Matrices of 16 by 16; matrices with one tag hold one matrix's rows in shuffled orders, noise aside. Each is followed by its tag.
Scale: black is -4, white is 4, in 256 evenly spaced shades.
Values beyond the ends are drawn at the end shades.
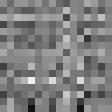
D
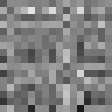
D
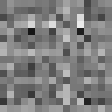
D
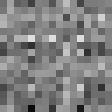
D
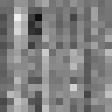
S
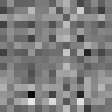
D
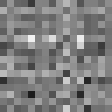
D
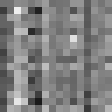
S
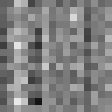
S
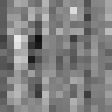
S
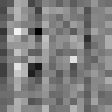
S
